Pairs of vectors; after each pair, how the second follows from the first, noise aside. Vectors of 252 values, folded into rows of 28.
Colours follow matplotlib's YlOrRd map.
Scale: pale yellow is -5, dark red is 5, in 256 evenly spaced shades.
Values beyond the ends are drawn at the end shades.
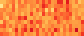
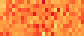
shuffled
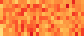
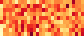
scaled up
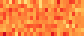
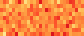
sign-scrambled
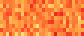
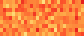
shuffled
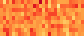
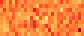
shuffled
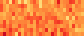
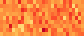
shuffled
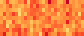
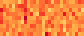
shuffled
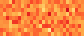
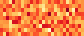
scaled up
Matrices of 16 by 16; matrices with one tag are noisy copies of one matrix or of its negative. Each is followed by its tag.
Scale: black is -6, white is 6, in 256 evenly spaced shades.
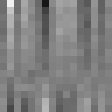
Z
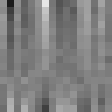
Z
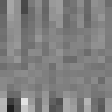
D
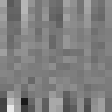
D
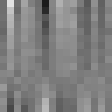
Z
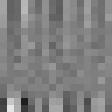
D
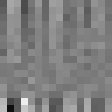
D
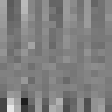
D
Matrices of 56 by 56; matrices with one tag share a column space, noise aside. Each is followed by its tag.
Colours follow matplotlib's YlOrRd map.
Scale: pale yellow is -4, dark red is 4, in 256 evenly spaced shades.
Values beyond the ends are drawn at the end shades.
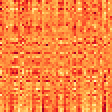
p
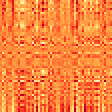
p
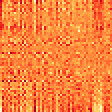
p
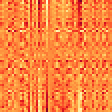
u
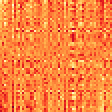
u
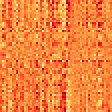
u
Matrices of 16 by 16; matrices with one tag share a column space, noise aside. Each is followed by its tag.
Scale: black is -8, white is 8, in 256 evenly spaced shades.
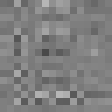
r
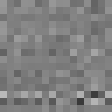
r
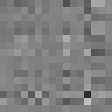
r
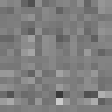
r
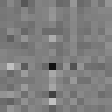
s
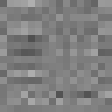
r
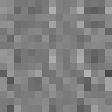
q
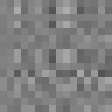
q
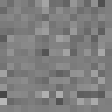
r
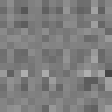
q
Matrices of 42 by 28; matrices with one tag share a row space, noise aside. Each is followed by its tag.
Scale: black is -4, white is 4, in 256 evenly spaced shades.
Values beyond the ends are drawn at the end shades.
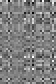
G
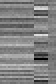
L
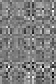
G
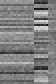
L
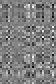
G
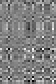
G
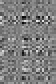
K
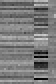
L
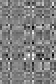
G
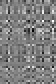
G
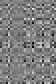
G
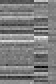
L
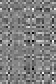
G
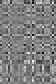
G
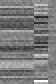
L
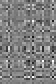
G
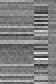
L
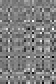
G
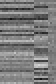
L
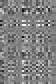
K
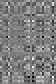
G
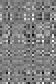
G
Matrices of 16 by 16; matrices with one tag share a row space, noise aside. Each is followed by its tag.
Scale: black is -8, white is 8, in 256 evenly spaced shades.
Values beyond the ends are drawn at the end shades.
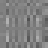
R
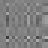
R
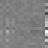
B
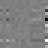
B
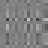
R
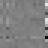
B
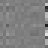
B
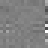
B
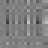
R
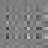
R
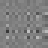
R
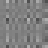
R
